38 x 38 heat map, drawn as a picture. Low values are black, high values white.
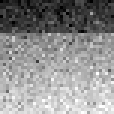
Stripes: none. Slope: up to the bottom. Seam: horizontal, 30% of the way down, the bottom part higher.
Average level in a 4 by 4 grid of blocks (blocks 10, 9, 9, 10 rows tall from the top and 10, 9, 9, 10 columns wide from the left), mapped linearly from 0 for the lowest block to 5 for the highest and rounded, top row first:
0 0 0 0 | 3 3 3 3 | 4 4 4 4 | 5 5 5 5
